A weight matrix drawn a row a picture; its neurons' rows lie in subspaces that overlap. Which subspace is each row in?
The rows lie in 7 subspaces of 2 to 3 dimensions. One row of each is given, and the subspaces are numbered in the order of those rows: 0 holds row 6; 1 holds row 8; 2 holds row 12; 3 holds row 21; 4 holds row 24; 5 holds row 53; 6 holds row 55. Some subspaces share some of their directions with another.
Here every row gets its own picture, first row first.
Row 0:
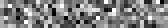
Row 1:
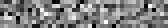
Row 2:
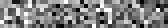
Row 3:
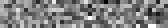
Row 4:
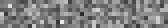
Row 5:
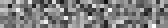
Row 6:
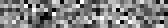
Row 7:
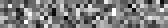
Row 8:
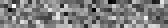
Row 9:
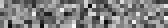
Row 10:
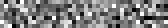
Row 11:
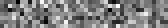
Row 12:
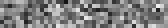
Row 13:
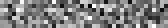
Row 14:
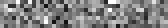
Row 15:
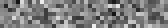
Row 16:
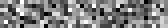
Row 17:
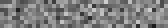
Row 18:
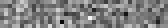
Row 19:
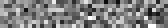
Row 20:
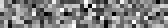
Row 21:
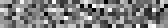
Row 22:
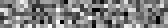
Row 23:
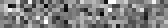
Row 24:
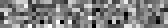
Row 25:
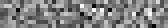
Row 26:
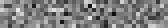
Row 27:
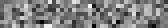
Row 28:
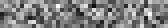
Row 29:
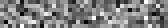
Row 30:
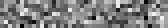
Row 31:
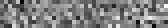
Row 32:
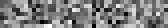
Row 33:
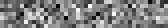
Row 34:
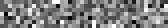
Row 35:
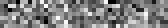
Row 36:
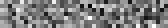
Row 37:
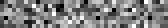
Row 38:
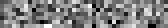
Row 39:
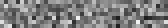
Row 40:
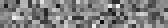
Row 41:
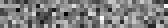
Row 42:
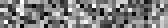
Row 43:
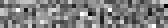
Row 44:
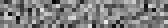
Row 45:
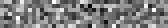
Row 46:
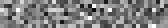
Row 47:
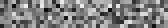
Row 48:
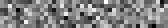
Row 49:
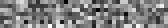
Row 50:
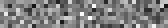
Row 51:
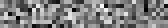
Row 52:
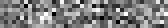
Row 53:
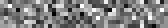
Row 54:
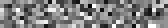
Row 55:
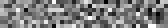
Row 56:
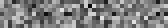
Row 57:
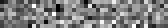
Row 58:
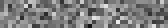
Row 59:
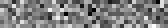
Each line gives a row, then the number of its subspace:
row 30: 6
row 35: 1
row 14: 1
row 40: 1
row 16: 6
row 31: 3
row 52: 0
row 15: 1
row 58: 0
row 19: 6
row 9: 0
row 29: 6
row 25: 5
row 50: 4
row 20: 0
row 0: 5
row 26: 0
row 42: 6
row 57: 5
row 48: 5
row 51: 4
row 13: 3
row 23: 1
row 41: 0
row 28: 5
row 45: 4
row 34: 4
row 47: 1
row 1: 4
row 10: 3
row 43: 0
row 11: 1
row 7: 5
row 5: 1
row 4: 4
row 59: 1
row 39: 3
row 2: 2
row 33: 5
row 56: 0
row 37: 5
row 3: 6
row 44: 4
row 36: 3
